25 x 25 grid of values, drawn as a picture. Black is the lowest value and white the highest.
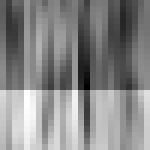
The bottom left is the ninth with the highest average. A horizontal seam about 60% of the way down splits the table, and the bottom part is higher. Streaks run downward.
